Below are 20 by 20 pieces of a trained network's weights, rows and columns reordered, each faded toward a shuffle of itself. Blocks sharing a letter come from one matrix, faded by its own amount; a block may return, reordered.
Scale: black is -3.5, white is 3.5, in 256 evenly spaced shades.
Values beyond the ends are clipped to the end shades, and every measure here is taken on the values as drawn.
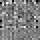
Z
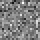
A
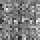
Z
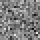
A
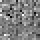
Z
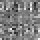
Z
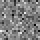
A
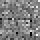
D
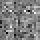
Z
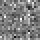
D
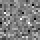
D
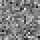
A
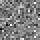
A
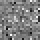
D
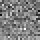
A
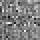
Z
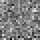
A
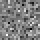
D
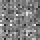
Z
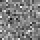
A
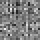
Z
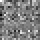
Z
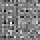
Z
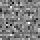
D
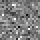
D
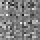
Z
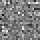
D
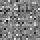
D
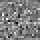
D
